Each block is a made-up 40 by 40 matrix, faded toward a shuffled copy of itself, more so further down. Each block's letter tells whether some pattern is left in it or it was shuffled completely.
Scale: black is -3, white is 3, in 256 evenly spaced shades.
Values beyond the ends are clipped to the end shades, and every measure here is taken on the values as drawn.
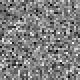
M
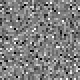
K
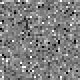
M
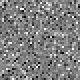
M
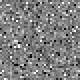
M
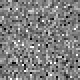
K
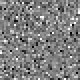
K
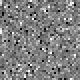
M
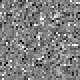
K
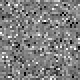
K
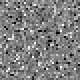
M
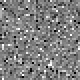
M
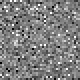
K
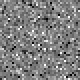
M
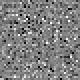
K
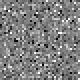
K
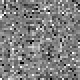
K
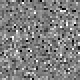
M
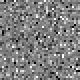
K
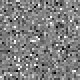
M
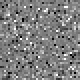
K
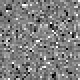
K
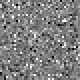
M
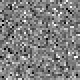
M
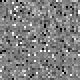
K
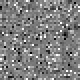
K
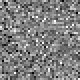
M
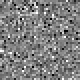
M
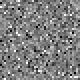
M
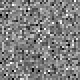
K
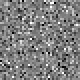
K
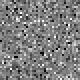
M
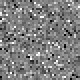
M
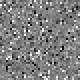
K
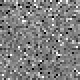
M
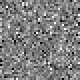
M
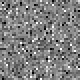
M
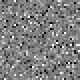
M
